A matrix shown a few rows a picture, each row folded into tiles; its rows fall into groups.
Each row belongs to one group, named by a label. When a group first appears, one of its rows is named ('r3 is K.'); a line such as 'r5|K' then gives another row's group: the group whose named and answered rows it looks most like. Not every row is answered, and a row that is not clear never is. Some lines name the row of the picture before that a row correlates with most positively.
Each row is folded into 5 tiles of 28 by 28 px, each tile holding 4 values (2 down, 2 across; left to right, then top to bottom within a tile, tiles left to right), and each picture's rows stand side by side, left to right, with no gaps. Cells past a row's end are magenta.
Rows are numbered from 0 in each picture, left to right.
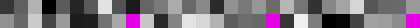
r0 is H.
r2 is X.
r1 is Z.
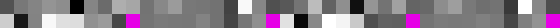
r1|H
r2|Z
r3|H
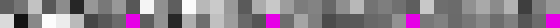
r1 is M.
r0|Z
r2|X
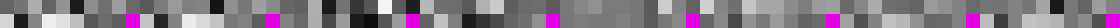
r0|Z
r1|Z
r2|H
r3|X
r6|Z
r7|Z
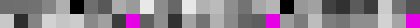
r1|M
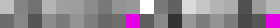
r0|M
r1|M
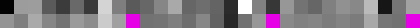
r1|H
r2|M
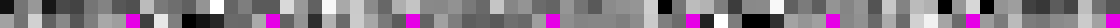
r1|X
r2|M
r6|M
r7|H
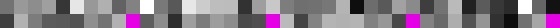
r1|M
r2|Z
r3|H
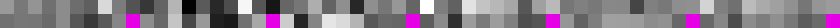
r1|H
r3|M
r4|Z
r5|M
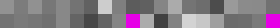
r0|H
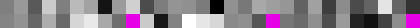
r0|M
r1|Z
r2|H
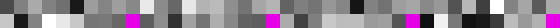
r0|Z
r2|Z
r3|X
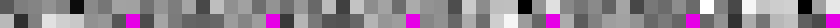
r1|X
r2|X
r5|M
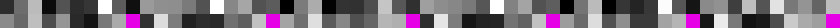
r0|H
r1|X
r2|H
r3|X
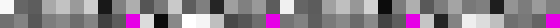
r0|M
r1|Z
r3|Z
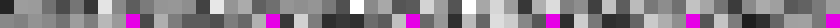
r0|H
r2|X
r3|M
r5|X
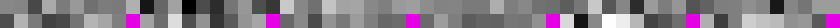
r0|X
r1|H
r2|M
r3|X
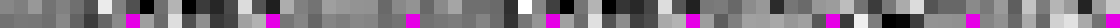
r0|H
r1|H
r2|M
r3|H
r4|H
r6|X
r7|M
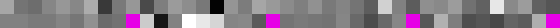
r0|M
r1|Z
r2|H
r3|X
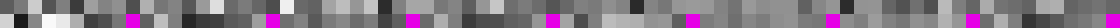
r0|Z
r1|X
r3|X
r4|Z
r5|M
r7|X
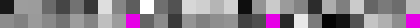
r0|H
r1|M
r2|X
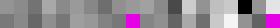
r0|M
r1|M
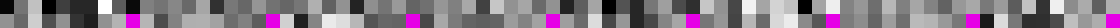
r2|Z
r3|X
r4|H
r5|M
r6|M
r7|X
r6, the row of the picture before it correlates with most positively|0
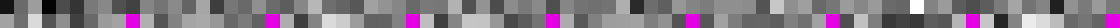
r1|Z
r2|Z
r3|Z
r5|X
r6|X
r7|Z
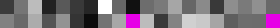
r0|H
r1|Z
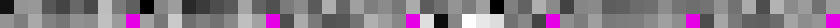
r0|H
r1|H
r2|X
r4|H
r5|X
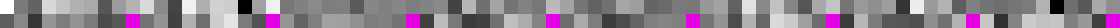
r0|M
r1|M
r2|Z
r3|X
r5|M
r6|X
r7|Z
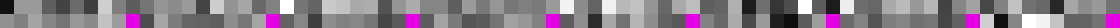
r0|H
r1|X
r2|M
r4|M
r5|H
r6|M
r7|Z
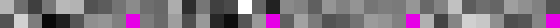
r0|X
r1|H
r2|X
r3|Z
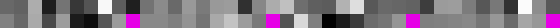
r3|H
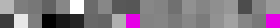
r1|M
